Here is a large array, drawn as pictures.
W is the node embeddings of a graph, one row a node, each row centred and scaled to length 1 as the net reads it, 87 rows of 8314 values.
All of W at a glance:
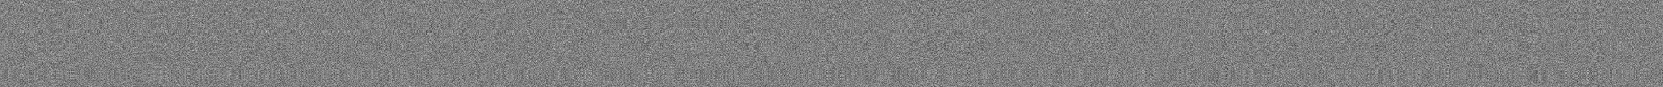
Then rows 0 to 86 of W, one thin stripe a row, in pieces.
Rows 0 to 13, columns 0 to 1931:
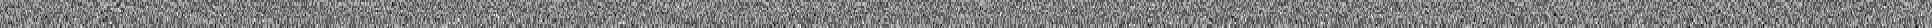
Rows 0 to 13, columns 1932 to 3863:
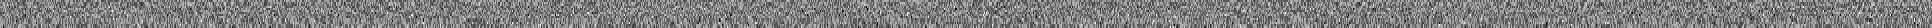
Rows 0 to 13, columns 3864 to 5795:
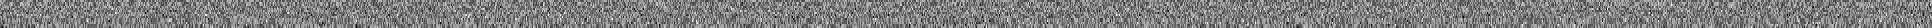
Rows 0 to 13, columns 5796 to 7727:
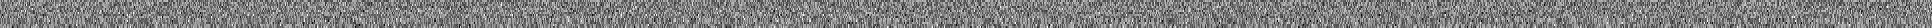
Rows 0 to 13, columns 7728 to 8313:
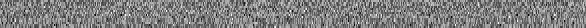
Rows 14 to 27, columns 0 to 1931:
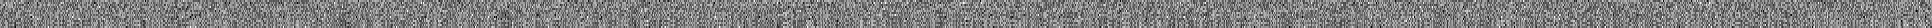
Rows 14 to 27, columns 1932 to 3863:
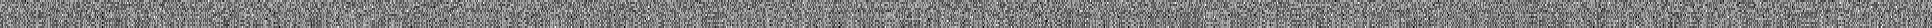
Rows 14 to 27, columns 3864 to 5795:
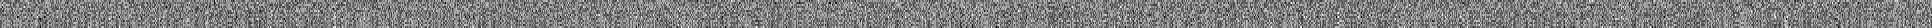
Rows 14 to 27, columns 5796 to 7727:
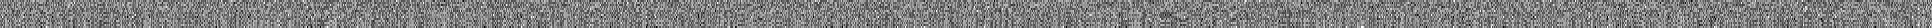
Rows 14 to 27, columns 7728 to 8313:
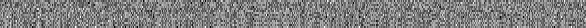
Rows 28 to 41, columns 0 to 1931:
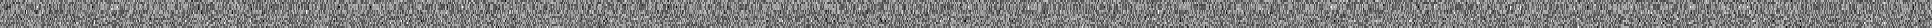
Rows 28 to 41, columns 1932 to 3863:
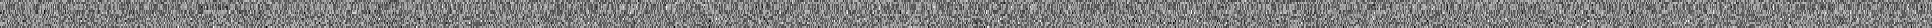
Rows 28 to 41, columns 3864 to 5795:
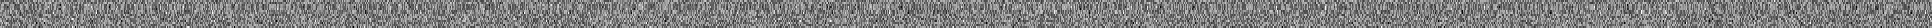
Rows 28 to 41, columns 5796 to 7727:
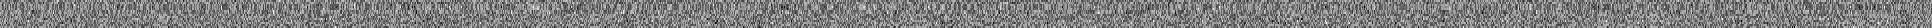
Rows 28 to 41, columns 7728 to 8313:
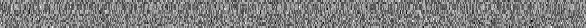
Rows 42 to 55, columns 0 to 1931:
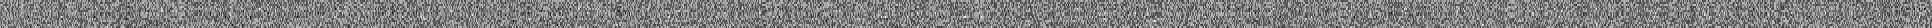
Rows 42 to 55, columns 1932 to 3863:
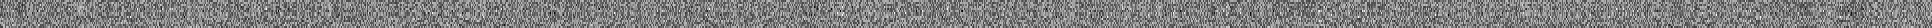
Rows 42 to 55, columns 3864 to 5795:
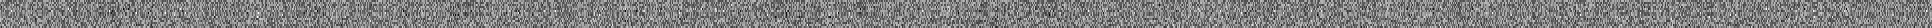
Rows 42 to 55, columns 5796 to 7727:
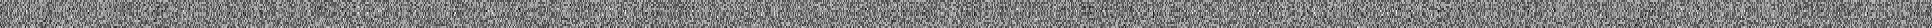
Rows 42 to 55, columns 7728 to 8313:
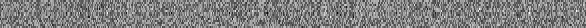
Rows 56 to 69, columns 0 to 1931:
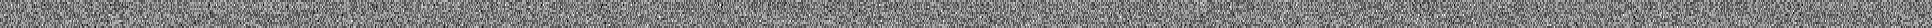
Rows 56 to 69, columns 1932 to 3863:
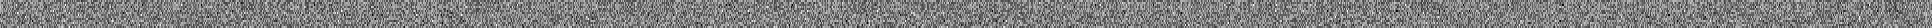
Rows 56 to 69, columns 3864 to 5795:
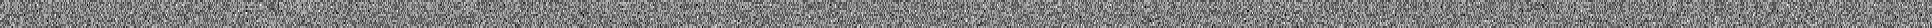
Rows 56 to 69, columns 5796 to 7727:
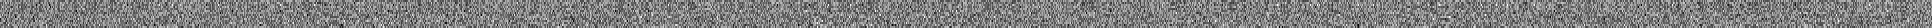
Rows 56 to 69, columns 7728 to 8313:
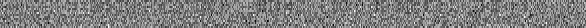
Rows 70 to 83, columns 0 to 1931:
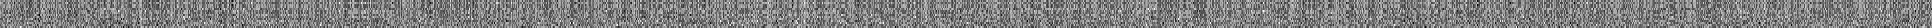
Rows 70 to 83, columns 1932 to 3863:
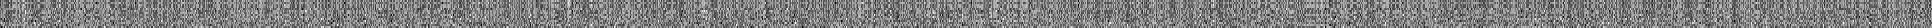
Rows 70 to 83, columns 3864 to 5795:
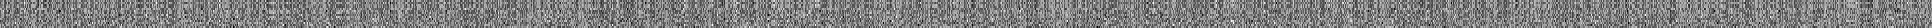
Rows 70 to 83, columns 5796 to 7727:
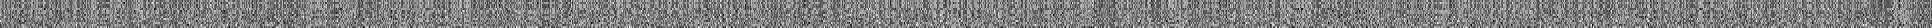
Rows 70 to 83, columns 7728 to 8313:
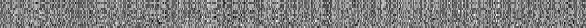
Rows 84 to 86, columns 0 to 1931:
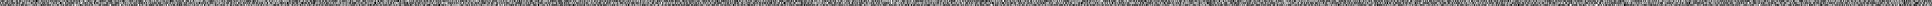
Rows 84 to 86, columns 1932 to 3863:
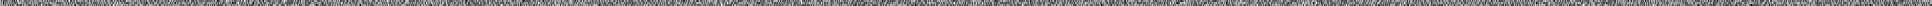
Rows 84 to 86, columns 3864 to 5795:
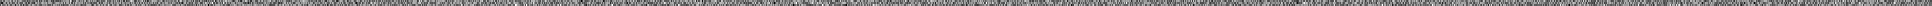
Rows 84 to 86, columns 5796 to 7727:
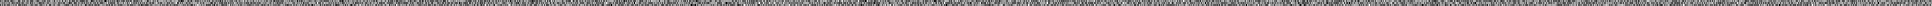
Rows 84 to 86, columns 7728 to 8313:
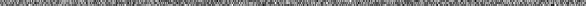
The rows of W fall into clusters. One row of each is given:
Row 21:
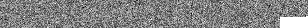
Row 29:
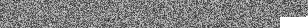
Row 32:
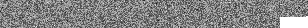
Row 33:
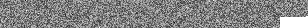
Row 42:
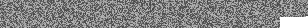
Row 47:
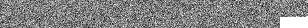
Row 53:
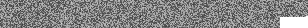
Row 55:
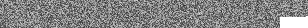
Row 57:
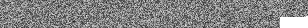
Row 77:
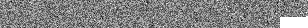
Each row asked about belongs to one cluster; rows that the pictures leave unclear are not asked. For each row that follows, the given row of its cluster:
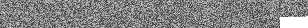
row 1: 32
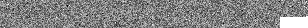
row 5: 21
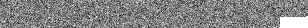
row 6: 33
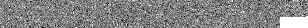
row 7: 55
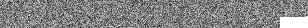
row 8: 42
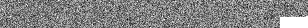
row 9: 53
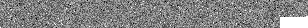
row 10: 53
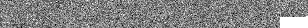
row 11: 53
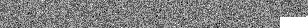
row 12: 29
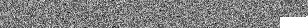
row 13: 29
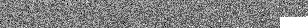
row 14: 32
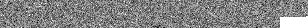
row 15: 42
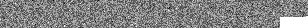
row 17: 42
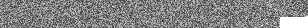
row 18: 57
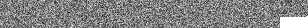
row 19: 29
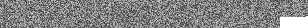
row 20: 55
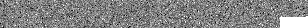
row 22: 55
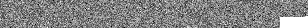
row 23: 42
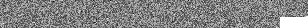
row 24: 57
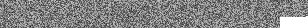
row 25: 55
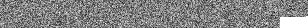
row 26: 57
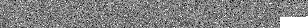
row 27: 55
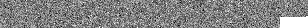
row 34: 33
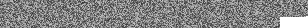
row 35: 42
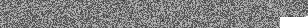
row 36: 57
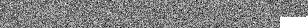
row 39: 29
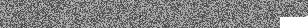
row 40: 53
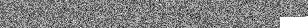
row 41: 42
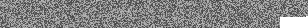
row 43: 21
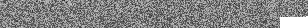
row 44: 32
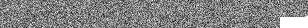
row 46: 57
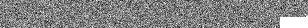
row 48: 21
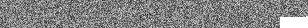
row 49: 21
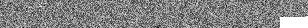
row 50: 42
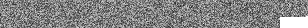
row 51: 33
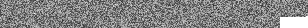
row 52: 47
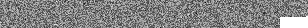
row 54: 77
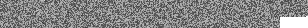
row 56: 29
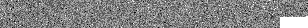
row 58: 53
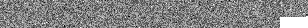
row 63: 42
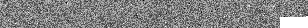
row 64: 32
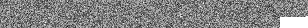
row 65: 33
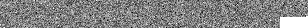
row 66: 21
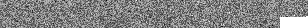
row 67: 32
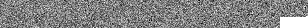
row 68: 47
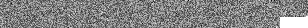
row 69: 57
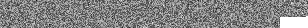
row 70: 77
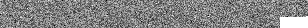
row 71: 32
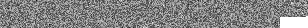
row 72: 77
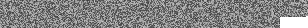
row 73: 77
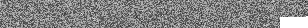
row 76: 32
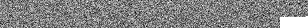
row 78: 32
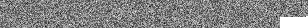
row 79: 21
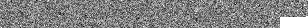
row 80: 77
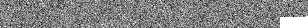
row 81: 53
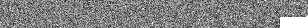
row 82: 77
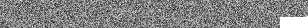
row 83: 21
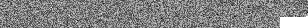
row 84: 57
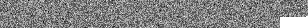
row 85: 29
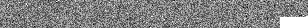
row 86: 53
